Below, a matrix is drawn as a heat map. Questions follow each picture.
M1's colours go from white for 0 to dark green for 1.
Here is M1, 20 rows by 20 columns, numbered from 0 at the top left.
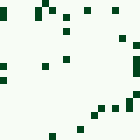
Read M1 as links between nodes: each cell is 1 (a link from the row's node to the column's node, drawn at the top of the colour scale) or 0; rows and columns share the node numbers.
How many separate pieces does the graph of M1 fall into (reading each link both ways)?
2
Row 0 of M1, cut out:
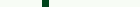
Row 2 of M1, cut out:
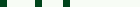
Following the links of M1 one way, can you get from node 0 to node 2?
no
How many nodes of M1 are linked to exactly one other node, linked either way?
4
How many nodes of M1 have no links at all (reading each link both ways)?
1
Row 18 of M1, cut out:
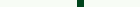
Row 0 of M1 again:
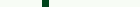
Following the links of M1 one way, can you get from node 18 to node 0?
yes
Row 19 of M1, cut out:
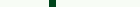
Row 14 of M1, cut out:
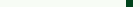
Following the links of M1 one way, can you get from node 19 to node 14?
no
